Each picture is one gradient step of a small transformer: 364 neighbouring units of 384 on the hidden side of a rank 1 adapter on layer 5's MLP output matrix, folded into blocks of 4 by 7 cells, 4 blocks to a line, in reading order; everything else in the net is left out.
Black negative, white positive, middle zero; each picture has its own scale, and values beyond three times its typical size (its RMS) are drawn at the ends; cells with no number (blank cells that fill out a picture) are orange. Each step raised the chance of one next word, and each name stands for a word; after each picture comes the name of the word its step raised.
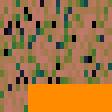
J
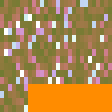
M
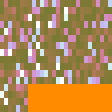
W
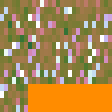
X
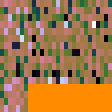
W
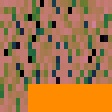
J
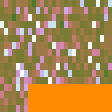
M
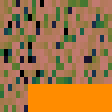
X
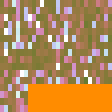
M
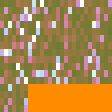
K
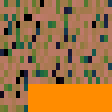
J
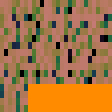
J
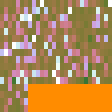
K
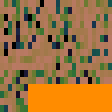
J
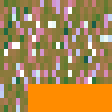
X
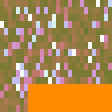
M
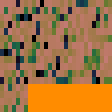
K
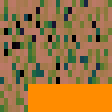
X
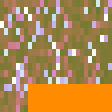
M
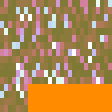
M
